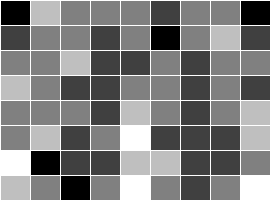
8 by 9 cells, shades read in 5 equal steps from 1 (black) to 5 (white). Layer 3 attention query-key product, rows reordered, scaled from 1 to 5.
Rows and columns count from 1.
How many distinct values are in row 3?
3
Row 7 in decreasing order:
5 4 4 3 2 2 2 2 1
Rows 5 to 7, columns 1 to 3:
3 3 3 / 3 4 2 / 5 1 2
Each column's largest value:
5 4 4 3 5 4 3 4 5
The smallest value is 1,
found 5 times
